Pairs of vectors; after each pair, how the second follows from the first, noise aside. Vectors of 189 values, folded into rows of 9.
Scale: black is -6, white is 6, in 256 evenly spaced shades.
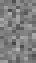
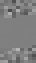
partly zeroed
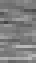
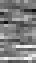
scaled up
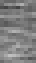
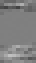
partly zeroed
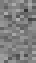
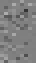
partly zeroed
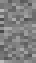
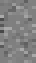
partly zeroed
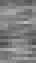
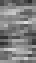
scaled up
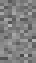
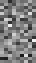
scaled up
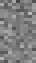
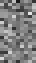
scaled up
